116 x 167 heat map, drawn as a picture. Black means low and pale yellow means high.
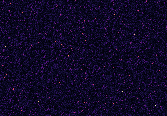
Mirror symmetry: none. Grain: fine. Slope: none. Histogram: skewed, a long tail of high values. Stripes: none. Odd rows or columns: none. Average level on the scale: 10%.
